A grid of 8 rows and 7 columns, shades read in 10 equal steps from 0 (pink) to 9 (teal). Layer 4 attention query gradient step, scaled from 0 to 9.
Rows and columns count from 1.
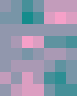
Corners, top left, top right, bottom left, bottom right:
4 2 4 7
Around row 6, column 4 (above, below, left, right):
4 3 3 4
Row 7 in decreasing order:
8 7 5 4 3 2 1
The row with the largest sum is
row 7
